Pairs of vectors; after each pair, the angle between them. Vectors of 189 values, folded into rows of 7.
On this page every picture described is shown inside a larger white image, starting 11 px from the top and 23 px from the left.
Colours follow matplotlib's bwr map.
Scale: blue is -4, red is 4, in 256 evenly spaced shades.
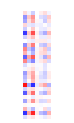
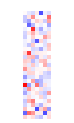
partly aligned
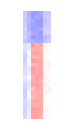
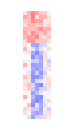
nearly opposite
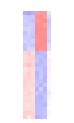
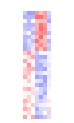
nearly parallel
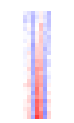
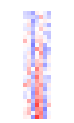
nearly parallel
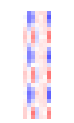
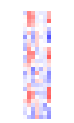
nearly opposite
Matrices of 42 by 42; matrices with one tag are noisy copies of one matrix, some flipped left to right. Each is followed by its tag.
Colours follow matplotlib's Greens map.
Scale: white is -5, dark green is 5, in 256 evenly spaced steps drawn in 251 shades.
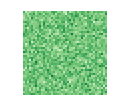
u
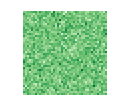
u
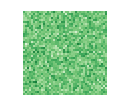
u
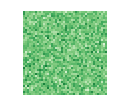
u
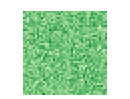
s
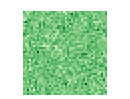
u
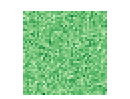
s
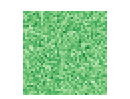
s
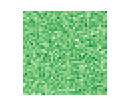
s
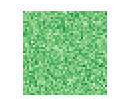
u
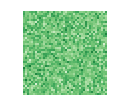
u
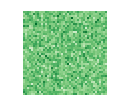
s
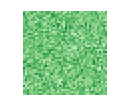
u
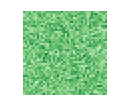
s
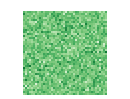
u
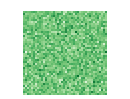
u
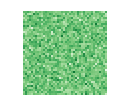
s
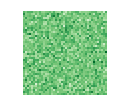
u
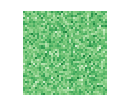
s
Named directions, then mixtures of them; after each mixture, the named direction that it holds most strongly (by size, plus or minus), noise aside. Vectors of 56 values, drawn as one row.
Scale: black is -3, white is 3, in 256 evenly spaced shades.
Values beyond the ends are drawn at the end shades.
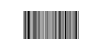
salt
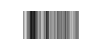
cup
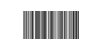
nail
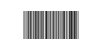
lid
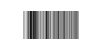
cup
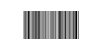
salt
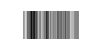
cup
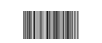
nail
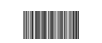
nail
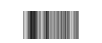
cup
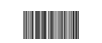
nail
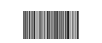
lid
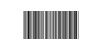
salt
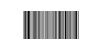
salt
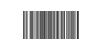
salt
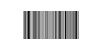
salt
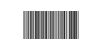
lid
